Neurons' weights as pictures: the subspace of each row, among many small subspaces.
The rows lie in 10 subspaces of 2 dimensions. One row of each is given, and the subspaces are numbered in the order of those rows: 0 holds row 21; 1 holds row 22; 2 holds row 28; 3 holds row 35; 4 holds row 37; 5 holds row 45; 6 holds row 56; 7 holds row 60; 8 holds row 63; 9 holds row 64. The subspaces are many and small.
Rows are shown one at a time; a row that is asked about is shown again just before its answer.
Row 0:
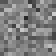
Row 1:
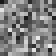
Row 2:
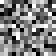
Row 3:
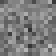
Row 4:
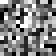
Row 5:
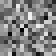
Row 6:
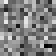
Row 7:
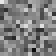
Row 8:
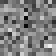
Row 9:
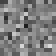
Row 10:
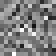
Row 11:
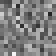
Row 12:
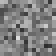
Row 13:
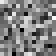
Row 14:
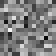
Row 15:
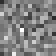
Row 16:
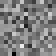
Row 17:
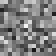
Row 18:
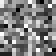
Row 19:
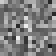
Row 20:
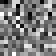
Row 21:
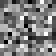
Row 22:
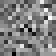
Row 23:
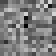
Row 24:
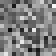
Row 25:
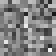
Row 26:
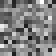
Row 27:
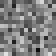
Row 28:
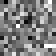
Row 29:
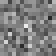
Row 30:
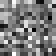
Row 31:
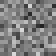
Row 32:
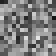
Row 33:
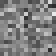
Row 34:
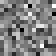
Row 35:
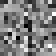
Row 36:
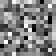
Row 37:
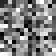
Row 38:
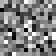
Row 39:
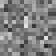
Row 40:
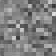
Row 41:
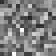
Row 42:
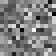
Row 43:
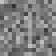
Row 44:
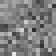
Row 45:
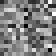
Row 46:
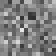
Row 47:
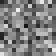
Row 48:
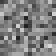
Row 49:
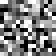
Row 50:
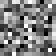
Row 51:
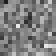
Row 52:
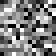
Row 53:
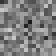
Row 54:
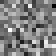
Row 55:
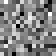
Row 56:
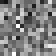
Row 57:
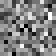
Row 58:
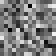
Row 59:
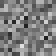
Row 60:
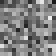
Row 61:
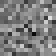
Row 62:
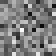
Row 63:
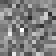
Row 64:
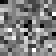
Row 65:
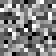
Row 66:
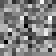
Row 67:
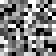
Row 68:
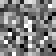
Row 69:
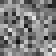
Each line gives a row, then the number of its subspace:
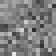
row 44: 7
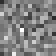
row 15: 8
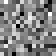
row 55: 2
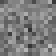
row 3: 1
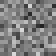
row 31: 7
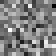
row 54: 4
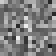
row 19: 3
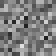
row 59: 2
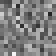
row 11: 6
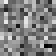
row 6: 2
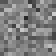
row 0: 0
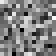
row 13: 8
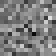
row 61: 1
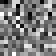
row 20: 6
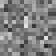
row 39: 2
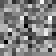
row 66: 0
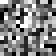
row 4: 6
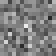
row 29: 3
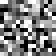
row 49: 9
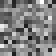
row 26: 7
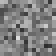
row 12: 3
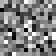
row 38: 9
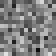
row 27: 4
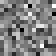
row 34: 7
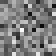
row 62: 7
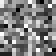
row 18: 4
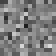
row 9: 6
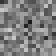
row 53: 9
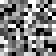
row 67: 0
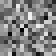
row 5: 8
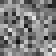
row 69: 8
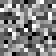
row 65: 9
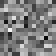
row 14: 2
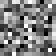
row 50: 0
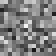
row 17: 9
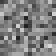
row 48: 3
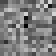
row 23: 5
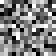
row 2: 0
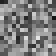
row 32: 1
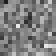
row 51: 2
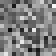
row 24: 4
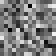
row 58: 4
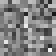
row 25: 5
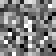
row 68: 3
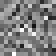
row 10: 1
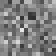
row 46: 8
